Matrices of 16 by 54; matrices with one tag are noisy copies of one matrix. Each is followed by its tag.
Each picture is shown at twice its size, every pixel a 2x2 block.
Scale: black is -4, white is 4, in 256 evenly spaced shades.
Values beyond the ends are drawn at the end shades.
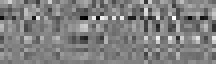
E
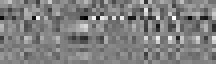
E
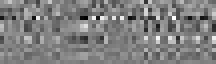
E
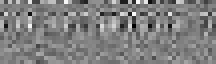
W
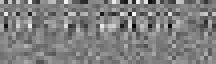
W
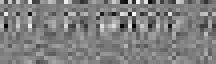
W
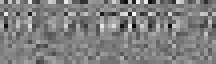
W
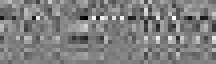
E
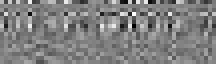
W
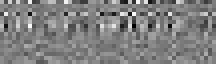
W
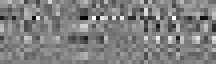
E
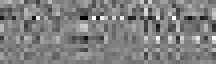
E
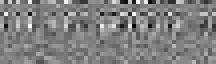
W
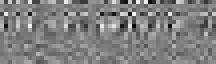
W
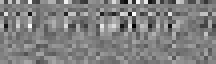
W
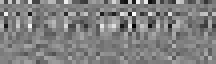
W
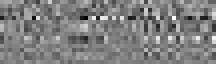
E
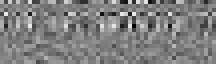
W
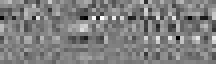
E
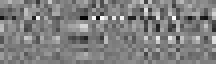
E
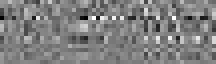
E
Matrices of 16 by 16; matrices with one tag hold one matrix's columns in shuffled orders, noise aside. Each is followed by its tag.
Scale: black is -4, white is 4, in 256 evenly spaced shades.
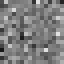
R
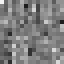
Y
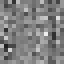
R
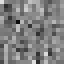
Y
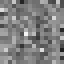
R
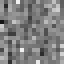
Y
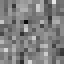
Y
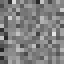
R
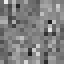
Y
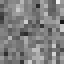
Y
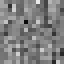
Y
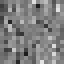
Y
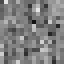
Y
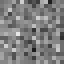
R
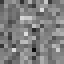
R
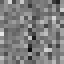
R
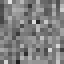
Y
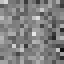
R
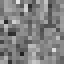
Y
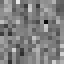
Y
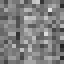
R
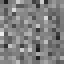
R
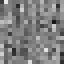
Y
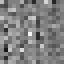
R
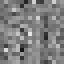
R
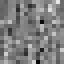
Y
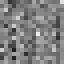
R
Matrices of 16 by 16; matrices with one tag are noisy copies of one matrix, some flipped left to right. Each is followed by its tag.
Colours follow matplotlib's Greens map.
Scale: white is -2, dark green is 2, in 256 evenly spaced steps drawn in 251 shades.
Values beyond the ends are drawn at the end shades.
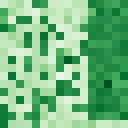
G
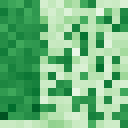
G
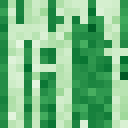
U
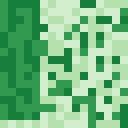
G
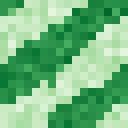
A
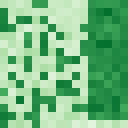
G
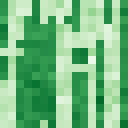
U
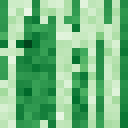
U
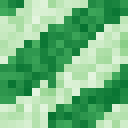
A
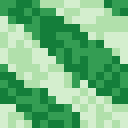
A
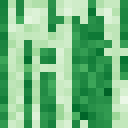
U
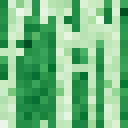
U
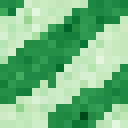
A
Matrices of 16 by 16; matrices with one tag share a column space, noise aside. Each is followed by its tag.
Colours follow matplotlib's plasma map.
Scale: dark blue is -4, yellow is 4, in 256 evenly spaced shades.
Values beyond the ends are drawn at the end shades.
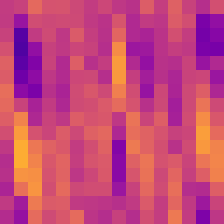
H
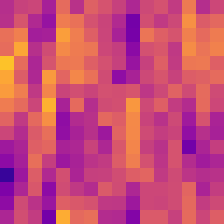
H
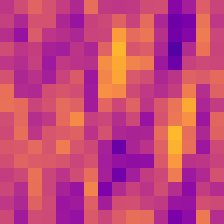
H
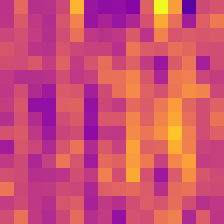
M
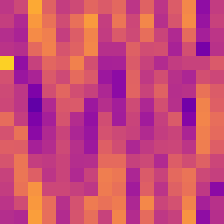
H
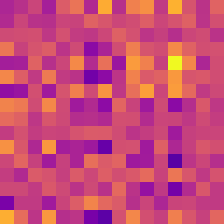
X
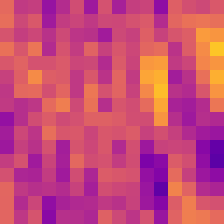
H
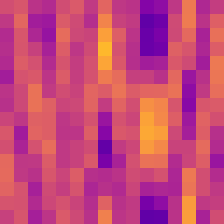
H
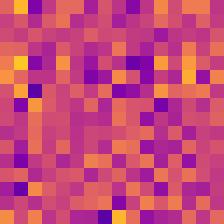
X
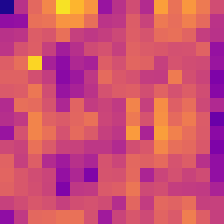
M
